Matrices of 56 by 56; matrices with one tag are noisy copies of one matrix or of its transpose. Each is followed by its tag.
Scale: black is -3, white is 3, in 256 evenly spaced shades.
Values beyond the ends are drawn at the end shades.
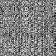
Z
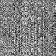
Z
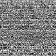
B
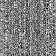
B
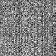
Z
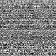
B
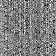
B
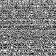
B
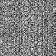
Z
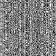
B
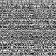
B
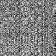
Z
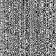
B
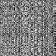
Z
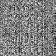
Z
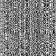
B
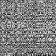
Z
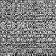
Z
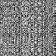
Z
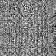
Z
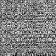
Z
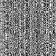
B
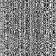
B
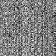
Z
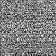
Z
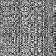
Z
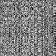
Z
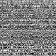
B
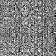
Z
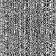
B
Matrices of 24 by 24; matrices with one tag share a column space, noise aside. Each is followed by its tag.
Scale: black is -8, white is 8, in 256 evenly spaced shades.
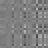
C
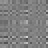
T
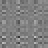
T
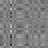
C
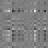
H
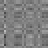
C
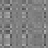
C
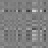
H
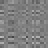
T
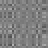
C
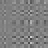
T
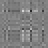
H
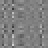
C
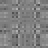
C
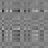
H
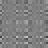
T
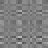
T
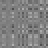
C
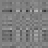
H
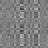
C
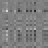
H
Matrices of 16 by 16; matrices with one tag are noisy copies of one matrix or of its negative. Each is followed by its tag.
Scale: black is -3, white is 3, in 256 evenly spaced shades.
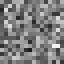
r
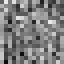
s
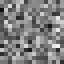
r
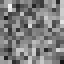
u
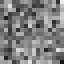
u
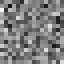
r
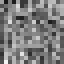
s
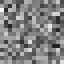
r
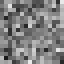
u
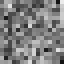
u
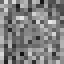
s
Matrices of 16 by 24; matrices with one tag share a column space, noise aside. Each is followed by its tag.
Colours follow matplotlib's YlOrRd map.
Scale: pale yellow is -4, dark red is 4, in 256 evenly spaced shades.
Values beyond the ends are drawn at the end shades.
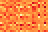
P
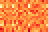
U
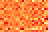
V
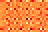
V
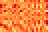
U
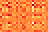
P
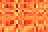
U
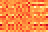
P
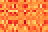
U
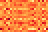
V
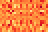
U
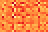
P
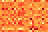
V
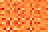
V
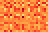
P
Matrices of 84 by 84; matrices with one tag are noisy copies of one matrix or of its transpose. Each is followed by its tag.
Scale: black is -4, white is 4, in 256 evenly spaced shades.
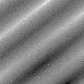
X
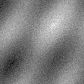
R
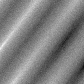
X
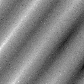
X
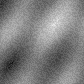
R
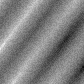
X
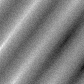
X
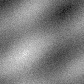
R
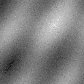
R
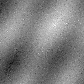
R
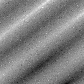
X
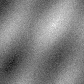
R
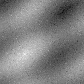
R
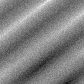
X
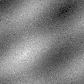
R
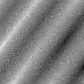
X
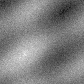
R
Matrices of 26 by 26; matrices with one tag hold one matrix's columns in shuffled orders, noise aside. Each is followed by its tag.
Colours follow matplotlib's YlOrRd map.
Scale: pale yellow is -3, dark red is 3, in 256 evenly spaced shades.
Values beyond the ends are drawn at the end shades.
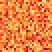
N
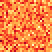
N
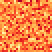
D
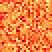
N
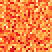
N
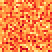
N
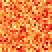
N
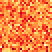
N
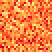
N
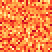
D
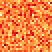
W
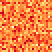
N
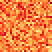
W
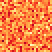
N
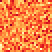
D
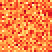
W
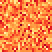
D
